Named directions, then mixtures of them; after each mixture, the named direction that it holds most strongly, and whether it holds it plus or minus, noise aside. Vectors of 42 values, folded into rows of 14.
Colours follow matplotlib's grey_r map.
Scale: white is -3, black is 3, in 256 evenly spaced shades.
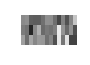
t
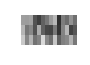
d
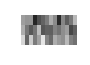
d, plus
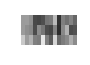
d, plus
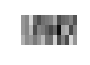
d, plus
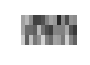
d, plus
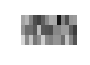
d, plus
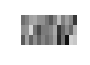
t, minus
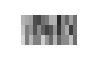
d, plus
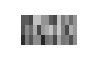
d, minus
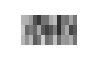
d, plus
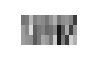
t, minus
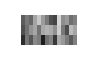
d, minus
